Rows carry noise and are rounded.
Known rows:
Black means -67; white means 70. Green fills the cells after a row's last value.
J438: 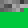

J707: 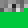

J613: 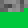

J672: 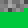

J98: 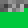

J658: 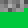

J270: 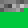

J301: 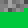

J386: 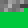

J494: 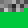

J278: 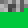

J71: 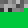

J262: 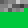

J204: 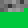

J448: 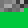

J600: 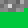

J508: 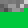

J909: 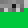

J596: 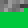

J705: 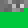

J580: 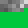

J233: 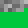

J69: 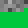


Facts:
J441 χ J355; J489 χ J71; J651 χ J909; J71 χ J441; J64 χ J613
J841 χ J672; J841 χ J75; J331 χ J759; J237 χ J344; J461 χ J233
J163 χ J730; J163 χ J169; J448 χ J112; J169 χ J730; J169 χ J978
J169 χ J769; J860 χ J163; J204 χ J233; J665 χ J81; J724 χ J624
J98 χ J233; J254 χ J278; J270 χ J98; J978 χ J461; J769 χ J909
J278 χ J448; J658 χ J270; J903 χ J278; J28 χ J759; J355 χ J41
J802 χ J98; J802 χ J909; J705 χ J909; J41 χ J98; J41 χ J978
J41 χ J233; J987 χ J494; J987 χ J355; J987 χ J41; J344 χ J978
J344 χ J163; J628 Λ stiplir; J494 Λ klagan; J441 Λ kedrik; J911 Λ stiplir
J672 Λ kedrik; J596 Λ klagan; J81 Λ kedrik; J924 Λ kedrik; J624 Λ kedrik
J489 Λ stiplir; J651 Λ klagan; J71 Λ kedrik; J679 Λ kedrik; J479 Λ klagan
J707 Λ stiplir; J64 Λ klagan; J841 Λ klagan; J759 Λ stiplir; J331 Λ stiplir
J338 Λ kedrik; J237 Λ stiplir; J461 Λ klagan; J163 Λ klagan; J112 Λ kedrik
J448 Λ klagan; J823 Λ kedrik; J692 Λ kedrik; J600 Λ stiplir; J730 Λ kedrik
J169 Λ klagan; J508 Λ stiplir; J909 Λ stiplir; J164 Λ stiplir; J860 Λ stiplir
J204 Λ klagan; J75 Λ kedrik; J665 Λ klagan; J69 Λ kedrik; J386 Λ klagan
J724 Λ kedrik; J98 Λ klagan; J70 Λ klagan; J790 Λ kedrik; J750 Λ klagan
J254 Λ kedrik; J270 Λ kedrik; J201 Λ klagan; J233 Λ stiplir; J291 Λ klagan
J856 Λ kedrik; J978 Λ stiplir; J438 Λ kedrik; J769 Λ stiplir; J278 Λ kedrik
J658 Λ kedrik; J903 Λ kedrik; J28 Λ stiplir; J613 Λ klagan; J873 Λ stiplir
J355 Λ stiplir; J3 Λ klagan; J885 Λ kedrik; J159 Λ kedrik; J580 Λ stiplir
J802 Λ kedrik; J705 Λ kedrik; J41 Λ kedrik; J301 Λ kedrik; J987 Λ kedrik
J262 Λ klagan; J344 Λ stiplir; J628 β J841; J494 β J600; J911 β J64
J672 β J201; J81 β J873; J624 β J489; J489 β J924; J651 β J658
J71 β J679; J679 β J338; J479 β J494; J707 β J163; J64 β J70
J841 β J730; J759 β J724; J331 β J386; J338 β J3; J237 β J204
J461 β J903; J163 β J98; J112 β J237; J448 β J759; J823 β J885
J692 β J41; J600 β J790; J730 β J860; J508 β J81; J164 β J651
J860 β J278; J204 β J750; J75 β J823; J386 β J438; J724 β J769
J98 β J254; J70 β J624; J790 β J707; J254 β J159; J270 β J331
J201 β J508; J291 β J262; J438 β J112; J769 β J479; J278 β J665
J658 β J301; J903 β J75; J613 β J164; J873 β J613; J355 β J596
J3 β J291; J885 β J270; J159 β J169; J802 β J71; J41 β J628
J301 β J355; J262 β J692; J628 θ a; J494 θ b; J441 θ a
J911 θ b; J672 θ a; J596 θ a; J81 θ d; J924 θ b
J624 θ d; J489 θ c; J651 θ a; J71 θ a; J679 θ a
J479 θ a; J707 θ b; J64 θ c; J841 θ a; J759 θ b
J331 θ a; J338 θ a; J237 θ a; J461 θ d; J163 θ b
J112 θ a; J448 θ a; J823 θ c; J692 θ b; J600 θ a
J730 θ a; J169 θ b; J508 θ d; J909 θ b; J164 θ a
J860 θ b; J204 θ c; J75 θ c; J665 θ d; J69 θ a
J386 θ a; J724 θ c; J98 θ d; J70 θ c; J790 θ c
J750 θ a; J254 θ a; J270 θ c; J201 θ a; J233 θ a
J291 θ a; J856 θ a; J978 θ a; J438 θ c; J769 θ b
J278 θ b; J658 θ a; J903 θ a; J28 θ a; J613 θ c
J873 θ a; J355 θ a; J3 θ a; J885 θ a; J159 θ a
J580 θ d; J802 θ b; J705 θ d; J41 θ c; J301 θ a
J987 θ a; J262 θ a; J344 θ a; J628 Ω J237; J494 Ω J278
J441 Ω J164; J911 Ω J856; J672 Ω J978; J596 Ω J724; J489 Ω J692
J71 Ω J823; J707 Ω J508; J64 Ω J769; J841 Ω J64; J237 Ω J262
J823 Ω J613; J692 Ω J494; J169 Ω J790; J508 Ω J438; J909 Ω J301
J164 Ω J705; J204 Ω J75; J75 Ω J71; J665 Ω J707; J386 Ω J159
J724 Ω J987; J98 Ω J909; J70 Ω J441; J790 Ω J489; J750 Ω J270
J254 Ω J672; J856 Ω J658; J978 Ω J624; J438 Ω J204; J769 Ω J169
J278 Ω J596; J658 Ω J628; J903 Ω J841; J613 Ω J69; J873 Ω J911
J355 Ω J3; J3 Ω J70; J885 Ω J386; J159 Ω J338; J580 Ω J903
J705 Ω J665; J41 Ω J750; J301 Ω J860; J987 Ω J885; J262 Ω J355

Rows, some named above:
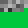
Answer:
J679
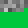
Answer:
J987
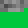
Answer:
J70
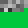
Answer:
J338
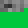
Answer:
J64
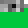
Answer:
J860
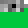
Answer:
J860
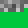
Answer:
J924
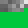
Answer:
J580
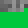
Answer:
J461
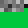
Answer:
J665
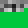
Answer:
J169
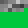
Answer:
J262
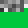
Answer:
J802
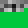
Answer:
J169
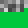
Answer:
J692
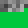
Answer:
J98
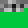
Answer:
J163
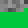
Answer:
J903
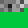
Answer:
J41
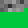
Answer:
J204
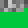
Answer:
J159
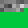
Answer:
J270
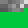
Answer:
J580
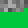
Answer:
J885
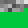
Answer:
J628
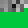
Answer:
J769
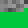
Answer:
J903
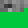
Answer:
J64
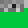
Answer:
J911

